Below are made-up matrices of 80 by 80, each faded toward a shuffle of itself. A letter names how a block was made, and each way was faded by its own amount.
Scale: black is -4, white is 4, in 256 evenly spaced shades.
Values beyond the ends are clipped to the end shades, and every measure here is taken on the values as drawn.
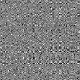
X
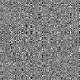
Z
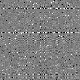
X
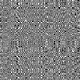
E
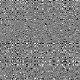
X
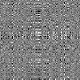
E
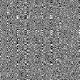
Z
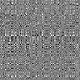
E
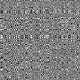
X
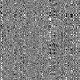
Z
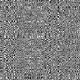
Z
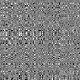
E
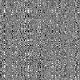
Z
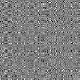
E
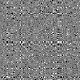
X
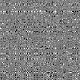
X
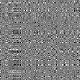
E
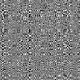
E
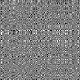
E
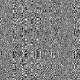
Z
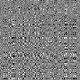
E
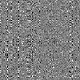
Z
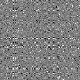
X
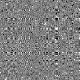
X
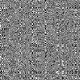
Z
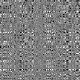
E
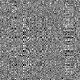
Z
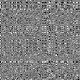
X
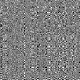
Z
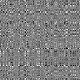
E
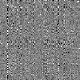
Z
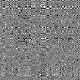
X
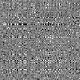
X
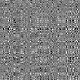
E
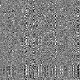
Z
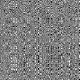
Z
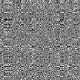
X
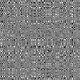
E
